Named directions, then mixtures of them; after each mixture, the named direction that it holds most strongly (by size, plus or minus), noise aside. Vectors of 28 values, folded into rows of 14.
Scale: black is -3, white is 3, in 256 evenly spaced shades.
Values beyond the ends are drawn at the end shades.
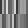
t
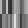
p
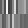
t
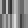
p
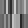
p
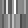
t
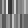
t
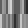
p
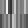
p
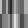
p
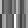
p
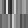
p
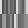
t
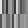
t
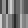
p
